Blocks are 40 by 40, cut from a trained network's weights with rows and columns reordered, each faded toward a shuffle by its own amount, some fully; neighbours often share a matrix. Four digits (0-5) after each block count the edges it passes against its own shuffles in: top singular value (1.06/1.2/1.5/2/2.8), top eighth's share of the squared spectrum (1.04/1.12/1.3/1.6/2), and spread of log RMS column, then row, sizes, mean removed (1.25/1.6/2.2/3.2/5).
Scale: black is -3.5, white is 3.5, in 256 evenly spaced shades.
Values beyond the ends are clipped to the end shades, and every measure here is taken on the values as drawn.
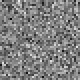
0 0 0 0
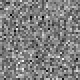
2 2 1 0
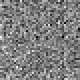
2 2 0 1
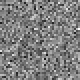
0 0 0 0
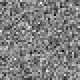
0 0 0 0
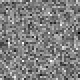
0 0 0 0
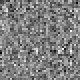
2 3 1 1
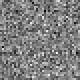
1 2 0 0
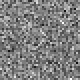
0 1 0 0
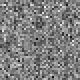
2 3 0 0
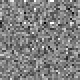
2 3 0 1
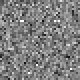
1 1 0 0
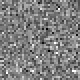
1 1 0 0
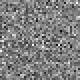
1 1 0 0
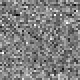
0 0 0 1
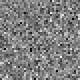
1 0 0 0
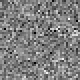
2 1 0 1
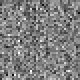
2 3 0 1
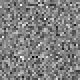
2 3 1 1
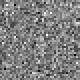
1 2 0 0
